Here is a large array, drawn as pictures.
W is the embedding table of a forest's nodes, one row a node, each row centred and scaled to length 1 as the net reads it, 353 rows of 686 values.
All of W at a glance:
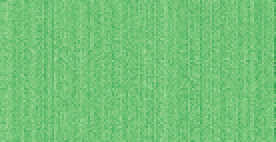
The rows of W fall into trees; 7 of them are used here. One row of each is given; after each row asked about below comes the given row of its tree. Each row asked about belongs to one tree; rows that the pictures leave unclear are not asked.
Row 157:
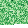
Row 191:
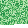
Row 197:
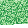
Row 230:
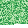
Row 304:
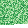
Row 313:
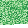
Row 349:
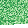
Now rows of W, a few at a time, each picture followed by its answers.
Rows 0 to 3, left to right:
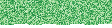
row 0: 349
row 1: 349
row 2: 191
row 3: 157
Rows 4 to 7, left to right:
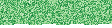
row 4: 349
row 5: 349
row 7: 313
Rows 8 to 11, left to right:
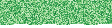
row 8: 230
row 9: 157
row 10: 313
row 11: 230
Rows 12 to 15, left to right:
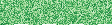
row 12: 304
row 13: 191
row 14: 197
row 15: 191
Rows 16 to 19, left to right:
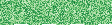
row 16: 230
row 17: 197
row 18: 157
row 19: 191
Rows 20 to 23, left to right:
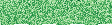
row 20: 197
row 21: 349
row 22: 230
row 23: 197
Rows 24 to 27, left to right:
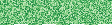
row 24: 304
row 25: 304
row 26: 191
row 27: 191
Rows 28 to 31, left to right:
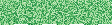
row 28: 197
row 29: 304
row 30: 197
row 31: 304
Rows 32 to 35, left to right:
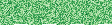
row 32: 230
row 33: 313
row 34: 157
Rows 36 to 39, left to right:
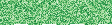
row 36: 230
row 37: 304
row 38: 197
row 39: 157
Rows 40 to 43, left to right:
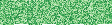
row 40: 313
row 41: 304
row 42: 197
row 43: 191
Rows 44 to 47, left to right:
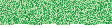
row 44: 197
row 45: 191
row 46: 349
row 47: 230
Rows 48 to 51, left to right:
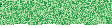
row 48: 313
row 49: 191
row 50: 191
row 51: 230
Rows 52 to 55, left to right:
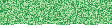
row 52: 304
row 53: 313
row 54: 191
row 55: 304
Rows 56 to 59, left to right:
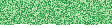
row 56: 191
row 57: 191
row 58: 349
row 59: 197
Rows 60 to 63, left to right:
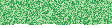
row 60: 157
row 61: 230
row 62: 191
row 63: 349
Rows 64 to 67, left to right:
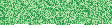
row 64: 304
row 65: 157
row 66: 304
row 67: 304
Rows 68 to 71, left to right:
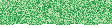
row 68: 197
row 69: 230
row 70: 304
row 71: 230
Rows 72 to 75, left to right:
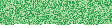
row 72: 191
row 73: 197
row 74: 191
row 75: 157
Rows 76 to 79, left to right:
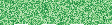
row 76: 349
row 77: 230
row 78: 157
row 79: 304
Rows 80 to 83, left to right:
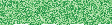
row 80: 191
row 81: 230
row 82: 313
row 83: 191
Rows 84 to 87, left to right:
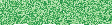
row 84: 197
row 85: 191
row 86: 349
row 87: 313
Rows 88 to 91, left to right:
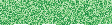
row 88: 197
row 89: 157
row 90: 191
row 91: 191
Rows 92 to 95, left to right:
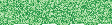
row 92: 304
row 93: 197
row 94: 197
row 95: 230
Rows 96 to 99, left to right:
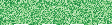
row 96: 349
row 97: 157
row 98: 157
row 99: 349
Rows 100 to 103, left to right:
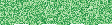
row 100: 304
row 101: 197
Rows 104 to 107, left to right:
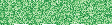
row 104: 304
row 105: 304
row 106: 349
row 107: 191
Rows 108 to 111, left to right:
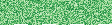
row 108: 304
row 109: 349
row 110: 313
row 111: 349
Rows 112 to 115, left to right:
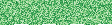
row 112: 191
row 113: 157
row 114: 349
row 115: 230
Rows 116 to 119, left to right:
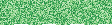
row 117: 191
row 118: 191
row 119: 157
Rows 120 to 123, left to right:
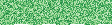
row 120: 157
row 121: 191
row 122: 349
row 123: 230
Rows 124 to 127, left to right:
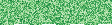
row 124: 349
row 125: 230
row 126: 304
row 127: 230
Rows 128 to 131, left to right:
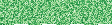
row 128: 304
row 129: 304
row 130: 157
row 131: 304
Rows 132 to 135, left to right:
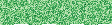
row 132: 157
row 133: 197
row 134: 191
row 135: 313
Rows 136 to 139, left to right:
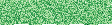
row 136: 197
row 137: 157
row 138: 197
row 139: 304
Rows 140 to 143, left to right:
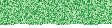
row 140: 304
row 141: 157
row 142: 157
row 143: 304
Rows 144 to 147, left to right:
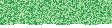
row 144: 349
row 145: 304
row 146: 304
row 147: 349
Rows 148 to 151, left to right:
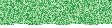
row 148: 304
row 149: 304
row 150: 230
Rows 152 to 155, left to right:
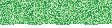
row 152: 230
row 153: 191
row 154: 191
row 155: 349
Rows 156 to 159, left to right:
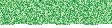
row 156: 157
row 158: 304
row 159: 304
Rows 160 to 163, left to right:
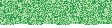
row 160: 313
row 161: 349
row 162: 230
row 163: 230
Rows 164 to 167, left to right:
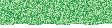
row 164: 197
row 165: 230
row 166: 304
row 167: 191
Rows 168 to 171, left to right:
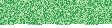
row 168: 349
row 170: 349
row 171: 157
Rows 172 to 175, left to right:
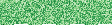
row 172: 197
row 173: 157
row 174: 349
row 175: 197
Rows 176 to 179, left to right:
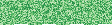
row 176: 313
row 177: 230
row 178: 191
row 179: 304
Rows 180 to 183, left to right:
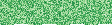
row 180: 157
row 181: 191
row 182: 191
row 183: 197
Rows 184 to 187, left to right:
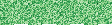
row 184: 304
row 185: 349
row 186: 349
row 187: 349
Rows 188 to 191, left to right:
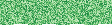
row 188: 230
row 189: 304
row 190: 230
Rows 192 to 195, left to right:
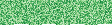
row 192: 230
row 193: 197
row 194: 349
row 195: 191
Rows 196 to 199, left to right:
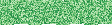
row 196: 197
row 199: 304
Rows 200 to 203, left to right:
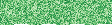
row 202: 349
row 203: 230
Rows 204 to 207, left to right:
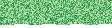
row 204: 304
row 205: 230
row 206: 197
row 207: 191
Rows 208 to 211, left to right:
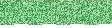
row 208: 304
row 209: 304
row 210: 313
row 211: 191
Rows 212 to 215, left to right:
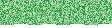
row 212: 191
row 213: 304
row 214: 304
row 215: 313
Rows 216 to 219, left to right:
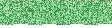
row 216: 191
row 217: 304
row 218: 304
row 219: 304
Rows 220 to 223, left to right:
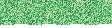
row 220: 349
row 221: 349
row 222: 349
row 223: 349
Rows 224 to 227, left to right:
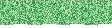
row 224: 191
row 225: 349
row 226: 191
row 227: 304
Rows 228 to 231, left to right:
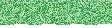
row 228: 230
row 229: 230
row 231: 197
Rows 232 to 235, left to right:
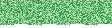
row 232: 304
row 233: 349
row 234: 157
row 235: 230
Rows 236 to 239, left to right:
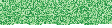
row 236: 197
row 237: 197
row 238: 197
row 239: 304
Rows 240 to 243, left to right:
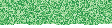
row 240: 157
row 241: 197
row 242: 191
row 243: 191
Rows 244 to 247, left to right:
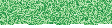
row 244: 197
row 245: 230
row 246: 304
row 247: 304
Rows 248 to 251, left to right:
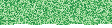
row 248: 349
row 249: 191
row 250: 230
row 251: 230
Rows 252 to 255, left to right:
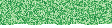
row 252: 230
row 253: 191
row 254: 157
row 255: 313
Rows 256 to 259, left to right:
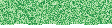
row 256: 157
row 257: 304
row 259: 197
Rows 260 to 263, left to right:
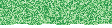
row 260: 230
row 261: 230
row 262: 304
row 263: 157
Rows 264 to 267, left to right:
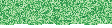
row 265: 230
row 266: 349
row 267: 230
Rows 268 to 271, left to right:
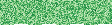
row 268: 157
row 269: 349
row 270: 313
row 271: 230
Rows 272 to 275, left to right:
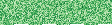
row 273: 157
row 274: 313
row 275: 230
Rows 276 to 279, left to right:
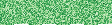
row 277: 157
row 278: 157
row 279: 349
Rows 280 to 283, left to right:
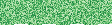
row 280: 191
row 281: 349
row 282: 191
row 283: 349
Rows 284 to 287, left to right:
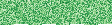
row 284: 230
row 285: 197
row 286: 349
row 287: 191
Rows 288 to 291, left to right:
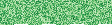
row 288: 191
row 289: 230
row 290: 313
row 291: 191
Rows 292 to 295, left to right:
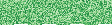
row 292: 197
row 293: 349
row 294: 230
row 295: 191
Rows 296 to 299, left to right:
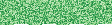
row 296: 191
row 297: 197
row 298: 197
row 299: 313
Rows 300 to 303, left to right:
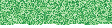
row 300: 230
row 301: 197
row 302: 191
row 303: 230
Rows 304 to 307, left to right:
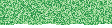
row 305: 157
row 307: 191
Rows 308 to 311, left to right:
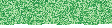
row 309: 349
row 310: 230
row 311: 191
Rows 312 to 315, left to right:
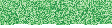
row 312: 197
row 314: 304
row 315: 197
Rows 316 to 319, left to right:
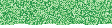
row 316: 157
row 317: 191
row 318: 197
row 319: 197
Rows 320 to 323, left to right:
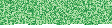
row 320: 349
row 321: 304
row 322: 157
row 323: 304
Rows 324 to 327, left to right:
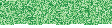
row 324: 313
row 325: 304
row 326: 191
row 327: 304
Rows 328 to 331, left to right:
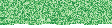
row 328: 304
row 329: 230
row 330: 191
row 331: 304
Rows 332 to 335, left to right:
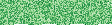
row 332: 349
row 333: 230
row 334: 197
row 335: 191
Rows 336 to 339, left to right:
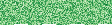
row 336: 191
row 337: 349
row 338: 230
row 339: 157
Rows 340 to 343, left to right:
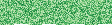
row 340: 157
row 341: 191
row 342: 230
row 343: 197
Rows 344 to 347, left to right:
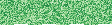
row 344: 349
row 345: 230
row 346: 191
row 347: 313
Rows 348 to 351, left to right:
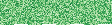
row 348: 191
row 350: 157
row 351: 230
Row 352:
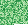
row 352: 304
